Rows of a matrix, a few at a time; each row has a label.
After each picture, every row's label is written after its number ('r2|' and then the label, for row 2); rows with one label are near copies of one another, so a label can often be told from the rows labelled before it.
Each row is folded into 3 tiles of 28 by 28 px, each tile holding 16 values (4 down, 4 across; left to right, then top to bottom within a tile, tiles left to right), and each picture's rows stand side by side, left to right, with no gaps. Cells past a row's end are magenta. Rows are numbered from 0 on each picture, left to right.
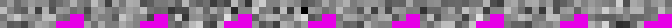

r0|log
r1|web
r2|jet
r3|log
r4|log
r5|jet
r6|log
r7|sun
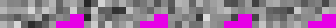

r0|sun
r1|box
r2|web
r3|box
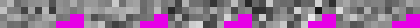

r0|log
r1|sun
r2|jet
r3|jet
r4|log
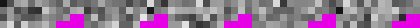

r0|box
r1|jet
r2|sun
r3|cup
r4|web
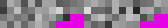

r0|web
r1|log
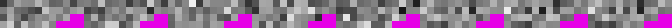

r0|box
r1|jet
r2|cup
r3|web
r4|jet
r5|log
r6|log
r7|log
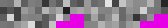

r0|jet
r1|cup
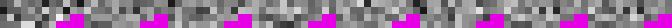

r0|jet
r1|log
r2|box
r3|sun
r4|cup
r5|web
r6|log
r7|log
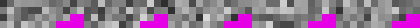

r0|box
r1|jet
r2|web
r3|sun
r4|web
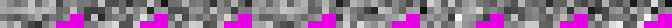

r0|sun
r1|jet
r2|jet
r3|sun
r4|box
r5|web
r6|jet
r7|jet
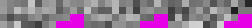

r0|sun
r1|log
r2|jet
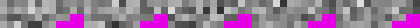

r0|sun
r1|sun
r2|log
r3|cup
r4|cup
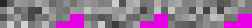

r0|box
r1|sun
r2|log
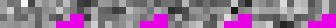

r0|cup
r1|box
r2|jet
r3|sun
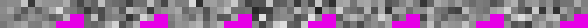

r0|cup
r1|jet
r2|cup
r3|jet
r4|log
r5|box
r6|log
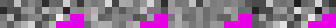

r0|jet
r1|cup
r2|cup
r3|jet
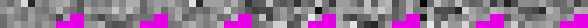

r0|cup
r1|sun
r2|cup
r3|jet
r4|sun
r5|box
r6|box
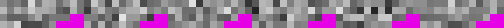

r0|sun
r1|web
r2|cup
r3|web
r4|log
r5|sun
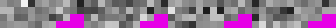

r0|cup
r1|jet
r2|log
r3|box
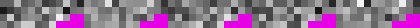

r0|jet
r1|cup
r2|jet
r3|jet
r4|cup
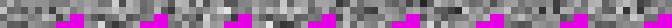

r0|log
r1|sun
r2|web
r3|sun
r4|box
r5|box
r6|log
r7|log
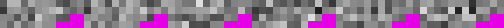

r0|web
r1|web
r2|sun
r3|jet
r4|log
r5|log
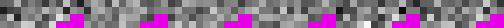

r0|jet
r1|web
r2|box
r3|log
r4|jet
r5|jet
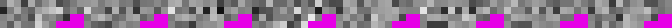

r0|web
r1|log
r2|log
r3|jet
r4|web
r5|log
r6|log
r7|web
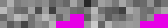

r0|log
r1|box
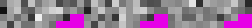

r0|web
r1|web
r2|cup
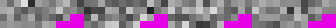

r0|cup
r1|jet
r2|sun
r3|log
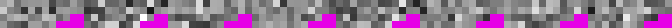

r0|log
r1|jet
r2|sun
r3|cup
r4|jet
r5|web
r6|sun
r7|web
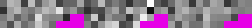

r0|web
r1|jet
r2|web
